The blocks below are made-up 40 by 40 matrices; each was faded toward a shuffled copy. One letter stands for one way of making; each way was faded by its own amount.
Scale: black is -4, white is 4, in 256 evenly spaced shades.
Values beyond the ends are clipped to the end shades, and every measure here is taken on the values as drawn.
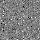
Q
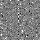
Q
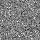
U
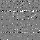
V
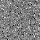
Q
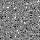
Q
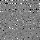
V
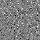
Q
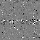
V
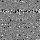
V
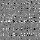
V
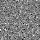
U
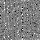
Q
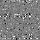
V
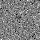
U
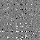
V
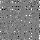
V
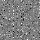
Q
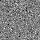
U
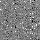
Q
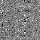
Q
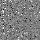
Q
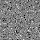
Q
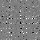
V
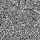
U
